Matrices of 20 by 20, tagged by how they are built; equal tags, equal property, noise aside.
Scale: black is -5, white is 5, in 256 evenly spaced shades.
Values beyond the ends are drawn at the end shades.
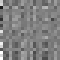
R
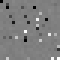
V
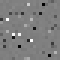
V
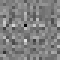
R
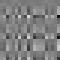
R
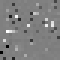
V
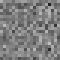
R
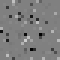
V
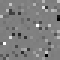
V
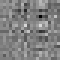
R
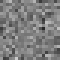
R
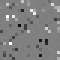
V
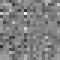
R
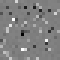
V
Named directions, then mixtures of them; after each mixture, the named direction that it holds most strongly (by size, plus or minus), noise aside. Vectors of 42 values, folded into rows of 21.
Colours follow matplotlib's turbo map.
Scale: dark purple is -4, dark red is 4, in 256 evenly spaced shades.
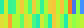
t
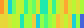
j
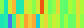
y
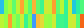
j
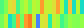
y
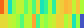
j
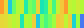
j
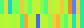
t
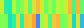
y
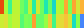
j
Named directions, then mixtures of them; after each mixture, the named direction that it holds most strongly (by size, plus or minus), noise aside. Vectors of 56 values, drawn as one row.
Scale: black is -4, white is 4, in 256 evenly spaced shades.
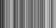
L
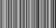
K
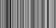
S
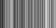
L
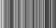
L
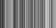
L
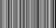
K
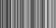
S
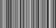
K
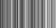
L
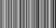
K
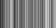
L
